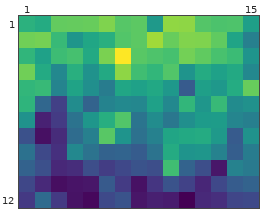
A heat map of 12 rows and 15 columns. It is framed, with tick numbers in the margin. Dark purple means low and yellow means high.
Ninth with the highest average: top middle. Slope: up to the top. Roughest part: middle left. Stripes: none.
